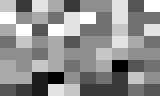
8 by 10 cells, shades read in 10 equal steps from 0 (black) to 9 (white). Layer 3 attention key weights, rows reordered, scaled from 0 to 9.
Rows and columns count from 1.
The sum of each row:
55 61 62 53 53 46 39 34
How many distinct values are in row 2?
5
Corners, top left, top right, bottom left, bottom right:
7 9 3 3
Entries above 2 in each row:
8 10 10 10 10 9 7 5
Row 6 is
6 5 7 6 4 5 6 0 3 4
